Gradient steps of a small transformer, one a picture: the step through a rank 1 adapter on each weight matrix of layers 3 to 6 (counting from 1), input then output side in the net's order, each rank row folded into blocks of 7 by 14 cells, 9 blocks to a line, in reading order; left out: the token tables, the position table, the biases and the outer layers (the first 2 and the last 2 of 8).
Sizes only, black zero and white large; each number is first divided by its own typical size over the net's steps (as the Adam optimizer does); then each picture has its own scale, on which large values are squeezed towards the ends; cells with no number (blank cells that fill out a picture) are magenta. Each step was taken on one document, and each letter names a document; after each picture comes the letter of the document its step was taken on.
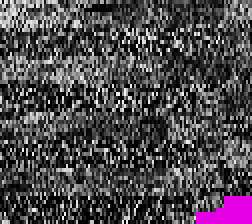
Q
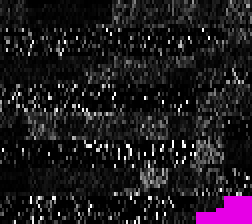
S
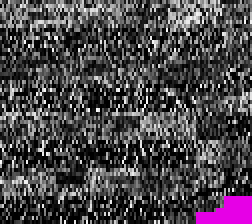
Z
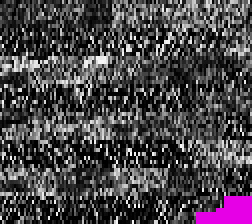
Z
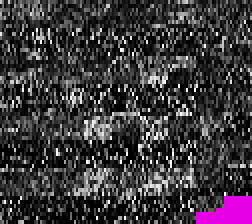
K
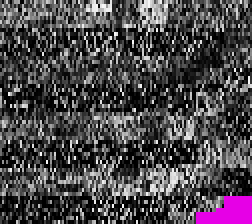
Q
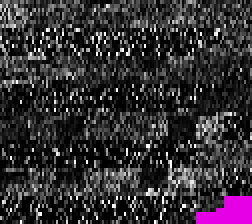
K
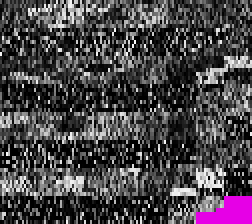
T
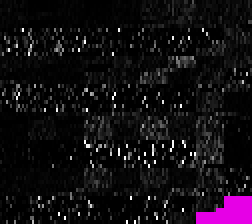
S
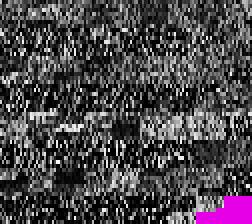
Q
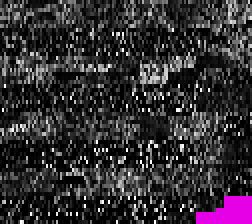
K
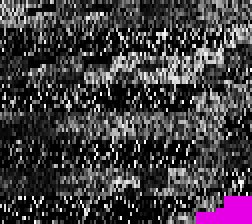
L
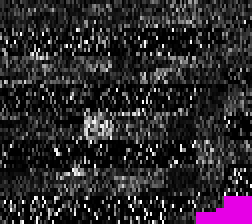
K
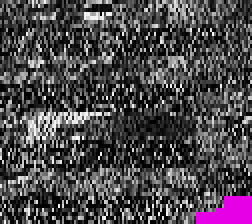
Q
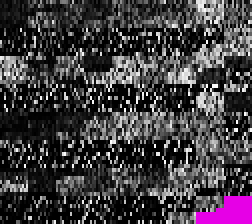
L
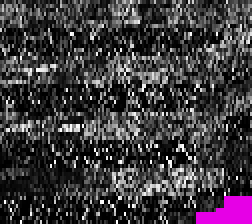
K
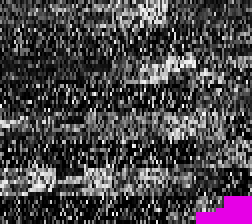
Q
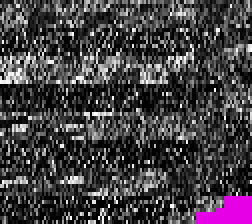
T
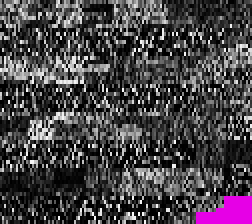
Q
